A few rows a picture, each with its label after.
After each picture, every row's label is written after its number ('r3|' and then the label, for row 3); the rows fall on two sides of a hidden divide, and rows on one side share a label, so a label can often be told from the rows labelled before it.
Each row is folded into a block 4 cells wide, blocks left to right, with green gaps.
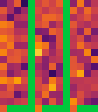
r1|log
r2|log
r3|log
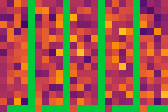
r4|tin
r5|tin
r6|log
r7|log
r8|log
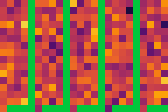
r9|log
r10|log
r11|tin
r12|log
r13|tin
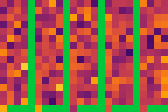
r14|tin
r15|log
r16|log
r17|log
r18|tin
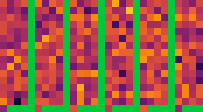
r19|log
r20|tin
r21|log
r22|log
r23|log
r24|log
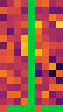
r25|log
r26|log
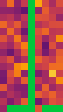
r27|tin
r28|tin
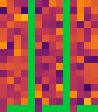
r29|tin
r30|tin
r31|tin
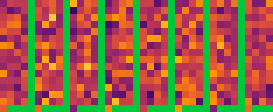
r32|log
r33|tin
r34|tin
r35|tin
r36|tin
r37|tin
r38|log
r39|tin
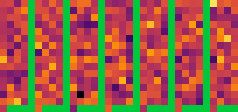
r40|tin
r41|tin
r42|tin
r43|log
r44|log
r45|tin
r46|tin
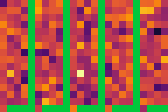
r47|log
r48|tin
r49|log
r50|tin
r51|tin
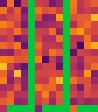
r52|log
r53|log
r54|tin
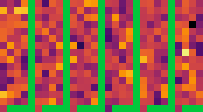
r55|log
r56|tin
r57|tin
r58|tin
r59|log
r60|log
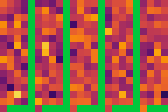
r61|tin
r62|log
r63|tin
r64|tin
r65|tin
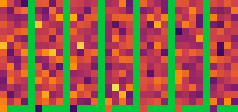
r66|tin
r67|log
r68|log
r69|tin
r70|tin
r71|log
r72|tin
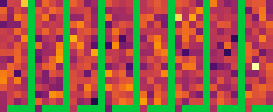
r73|log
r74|tin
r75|log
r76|log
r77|tin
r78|log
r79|tin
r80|tin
